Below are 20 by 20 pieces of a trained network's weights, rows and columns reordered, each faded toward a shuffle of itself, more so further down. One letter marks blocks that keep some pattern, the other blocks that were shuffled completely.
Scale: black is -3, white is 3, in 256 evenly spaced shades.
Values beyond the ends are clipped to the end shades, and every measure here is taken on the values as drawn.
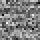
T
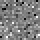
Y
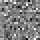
T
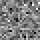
Y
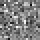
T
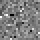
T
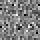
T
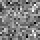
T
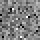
Y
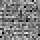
T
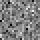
Y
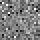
Y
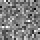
Y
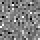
Y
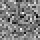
Y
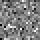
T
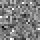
Y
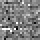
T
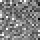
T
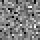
Y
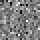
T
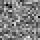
Y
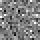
Y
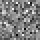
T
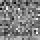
T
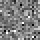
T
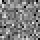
T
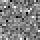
Y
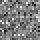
Y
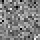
Y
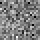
Y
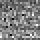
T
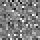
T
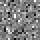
T
